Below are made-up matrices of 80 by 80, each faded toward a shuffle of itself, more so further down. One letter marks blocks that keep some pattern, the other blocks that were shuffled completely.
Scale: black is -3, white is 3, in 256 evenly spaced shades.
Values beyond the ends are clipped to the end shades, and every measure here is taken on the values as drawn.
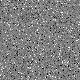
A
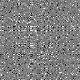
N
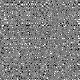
N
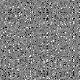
N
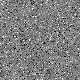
A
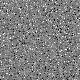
A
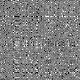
N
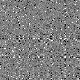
N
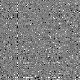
N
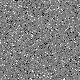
A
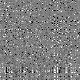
N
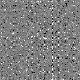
N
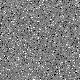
A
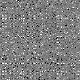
N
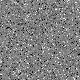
A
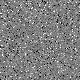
A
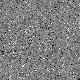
A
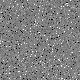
A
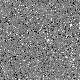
A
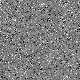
A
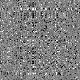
N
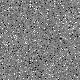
A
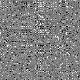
N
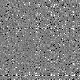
N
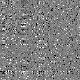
N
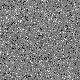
A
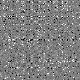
N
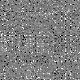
N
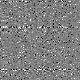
N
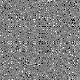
N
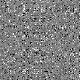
N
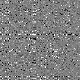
N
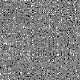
N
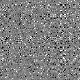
N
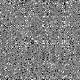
N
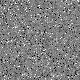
A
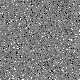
A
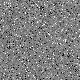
A
